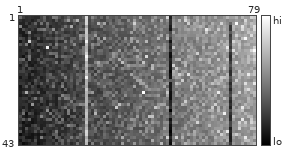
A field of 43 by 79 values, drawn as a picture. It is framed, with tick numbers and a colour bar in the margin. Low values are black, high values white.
There is an overall slope up to the right. No regular stripes run through it. The values follow a bell shape. Columns 23, 51 and 71 stand out from the rest.
